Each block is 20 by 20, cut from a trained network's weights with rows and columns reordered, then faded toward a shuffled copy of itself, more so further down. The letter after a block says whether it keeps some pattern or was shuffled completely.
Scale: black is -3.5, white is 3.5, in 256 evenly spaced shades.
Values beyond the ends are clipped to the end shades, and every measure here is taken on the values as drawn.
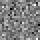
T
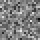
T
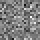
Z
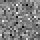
T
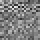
Z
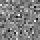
T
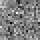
T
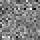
Z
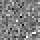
T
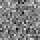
T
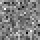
T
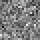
T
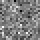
T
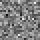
T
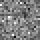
T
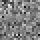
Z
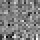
Z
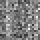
Z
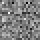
Z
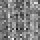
Z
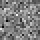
T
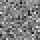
T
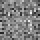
Z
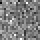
T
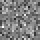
T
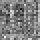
Z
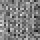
Z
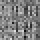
Z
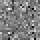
Z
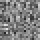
Z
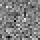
Z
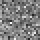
T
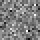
T
